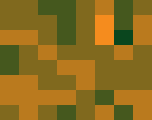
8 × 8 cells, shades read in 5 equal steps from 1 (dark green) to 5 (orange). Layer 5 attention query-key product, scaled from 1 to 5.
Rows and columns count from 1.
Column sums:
25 28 25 22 26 29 21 28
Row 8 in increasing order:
2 2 3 3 3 4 4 4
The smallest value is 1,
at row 3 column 7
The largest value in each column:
4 4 4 4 4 5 4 4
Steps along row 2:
same same down up up down up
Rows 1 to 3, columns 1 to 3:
3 3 2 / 3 3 3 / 4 4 3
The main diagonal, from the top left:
3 3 3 3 4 3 4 4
